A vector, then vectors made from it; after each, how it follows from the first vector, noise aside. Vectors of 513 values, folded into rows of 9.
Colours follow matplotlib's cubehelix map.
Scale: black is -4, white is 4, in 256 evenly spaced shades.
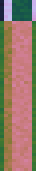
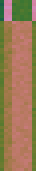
shrunk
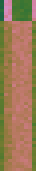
shrunk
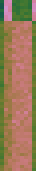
shrunk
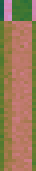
shrunk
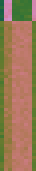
shrunk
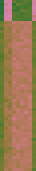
shrunk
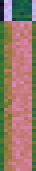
copied
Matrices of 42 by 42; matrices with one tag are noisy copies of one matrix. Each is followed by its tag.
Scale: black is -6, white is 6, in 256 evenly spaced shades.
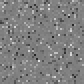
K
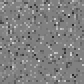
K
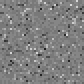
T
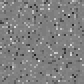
K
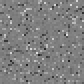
T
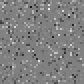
K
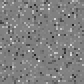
K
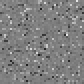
T
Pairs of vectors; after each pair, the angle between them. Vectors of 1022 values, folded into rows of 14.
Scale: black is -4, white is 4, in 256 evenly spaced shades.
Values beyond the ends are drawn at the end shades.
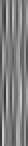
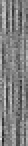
nearly opposite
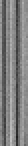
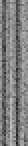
nearly parallel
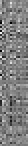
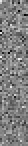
partly aligned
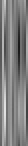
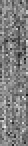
partly aligned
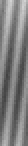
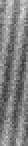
nearly parallel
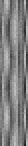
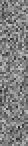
orthogonal
